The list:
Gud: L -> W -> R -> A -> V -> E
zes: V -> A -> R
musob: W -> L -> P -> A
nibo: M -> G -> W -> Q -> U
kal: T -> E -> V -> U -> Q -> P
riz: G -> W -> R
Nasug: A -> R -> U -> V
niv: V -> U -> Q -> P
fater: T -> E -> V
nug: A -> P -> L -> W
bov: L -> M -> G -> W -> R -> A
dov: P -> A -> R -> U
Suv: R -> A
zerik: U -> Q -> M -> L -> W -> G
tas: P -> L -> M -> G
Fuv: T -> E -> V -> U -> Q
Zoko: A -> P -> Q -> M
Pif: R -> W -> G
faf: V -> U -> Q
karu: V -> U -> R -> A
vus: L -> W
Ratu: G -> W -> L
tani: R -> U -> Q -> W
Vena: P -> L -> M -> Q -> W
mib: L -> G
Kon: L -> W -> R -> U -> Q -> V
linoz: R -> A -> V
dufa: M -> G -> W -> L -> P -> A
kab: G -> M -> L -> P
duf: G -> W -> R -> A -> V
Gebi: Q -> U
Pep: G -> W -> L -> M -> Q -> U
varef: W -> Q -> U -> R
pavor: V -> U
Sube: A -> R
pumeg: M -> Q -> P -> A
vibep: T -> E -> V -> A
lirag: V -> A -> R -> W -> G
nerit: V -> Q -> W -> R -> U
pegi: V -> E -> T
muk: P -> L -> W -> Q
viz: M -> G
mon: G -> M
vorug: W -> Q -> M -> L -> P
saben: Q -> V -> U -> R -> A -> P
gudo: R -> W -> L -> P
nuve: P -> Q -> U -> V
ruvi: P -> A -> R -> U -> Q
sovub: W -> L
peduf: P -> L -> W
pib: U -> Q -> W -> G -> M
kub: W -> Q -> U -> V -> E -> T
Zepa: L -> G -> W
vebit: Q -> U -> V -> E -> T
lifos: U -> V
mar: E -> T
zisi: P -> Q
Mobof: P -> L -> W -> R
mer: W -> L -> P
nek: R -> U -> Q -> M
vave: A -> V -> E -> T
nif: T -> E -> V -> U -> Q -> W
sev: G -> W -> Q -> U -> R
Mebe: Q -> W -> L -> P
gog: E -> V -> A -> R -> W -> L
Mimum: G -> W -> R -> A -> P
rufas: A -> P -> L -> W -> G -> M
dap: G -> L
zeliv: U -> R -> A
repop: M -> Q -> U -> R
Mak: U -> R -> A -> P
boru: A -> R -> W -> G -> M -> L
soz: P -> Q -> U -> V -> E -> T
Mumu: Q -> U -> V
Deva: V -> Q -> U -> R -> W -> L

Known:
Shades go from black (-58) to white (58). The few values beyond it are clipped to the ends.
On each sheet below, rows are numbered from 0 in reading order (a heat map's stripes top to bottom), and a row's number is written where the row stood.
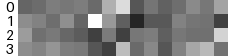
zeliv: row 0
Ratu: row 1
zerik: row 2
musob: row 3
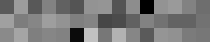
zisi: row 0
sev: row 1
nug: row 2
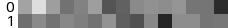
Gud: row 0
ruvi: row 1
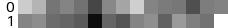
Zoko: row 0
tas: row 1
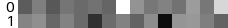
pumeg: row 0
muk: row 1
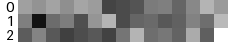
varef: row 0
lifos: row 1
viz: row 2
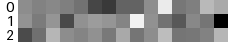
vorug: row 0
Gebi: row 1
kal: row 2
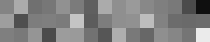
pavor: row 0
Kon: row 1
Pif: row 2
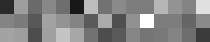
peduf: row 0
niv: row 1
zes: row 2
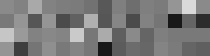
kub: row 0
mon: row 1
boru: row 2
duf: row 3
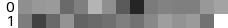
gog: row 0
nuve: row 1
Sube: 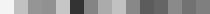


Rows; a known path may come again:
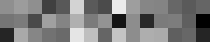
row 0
mib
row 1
faf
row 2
vus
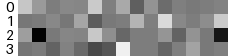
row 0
boru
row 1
gudo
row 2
Mumu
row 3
dufa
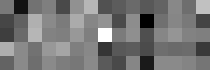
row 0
lifos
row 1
Fuv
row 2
vibep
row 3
riz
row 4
ruvi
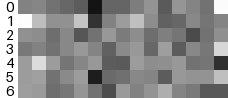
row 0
tas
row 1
Sube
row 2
pib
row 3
repop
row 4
Gud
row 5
Mobof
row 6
nerit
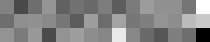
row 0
nuve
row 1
soz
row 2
Gebi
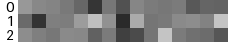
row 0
Pep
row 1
linoz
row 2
Mimum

